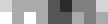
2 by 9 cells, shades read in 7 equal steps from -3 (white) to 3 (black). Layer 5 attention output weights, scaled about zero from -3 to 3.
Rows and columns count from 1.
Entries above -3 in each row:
9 7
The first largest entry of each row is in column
6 5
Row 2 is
-3 -1 -3 -1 1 1 -1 0 -1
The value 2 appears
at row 1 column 6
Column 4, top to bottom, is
-1 -1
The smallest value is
-3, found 2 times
